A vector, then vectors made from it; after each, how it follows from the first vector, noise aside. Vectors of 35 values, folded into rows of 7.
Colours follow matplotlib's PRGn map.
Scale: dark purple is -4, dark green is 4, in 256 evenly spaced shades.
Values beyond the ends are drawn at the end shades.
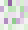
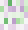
negated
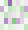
copied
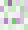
copied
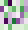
scaled up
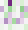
copied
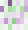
copied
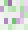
copied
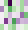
scaled up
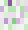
copied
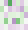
negated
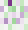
copied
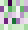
scaled up
